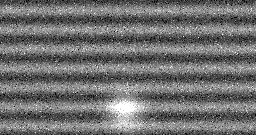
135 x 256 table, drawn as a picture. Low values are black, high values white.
Bumps: one, in the bottom middle. Stripes: horizontal, repeating 7 times. Ninth with the highest average: bottom middle. Seam: none. Slope: none.
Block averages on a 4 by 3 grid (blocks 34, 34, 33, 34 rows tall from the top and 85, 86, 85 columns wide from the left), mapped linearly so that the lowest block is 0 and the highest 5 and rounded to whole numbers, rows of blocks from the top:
1 1 1
0 0 0
0 1 0
1 5 1
